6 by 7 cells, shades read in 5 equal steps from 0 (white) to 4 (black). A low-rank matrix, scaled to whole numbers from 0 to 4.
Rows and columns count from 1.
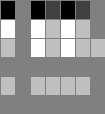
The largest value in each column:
4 2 4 3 4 3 2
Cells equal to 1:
11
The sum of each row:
22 6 6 14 9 14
